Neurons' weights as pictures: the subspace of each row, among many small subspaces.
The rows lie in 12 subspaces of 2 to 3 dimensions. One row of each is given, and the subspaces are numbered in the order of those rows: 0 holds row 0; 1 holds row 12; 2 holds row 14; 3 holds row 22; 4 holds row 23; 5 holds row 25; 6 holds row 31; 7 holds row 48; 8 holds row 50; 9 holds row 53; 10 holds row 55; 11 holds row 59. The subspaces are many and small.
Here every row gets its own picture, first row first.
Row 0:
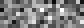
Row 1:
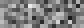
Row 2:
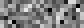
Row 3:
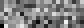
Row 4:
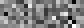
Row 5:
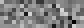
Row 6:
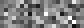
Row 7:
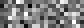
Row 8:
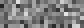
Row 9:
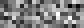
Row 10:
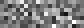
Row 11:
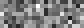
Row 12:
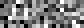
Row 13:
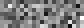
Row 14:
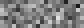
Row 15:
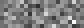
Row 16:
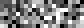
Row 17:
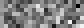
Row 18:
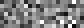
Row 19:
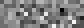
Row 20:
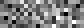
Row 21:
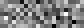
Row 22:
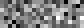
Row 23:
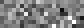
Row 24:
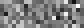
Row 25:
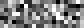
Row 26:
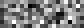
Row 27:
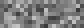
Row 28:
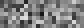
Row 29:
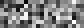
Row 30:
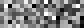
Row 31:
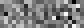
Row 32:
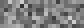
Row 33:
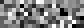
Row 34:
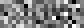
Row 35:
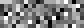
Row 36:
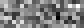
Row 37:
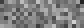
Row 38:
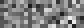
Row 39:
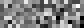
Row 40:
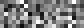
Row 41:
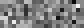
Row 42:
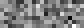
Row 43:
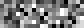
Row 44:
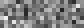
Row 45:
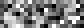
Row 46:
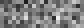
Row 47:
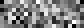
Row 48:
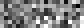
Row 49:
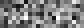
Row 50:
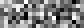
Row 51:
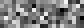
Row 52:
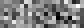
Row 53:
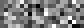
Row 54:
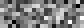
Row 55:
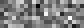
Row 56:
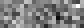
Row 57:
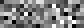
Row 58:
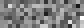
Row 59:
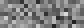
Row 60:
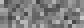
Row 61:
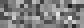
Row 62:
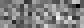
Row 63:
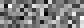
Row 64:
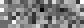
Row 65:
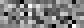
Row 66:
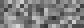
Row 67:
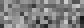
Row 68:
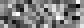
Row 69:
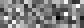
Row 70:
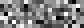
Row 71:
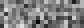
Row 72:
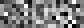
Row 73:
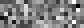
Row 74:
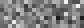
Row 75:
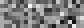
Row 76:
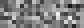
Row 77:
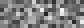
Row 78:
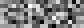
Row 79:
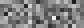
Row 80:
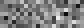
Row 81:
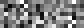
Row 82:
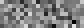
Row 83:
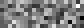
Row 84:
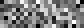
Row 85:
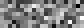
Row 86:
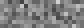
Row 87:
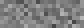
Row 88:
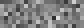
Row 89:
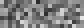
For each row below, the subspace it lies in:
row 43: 4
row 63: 8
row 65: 3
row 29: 8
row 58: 7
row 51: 4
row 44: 1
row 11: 10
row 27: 5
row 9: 10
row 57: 4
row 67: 7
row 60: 0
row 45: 5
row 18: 1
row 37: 0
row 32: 5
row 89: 0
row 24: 6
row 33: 4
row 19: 4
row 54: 3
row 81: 7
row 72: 6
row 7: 1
